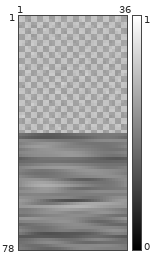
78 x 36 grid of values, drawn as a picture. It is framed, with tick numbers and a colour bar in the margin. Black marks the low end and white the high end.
The table splits into 2 rows of 1 panel. Panel 1,1: high, checkered. Panel 2,1: middling, streaked across.
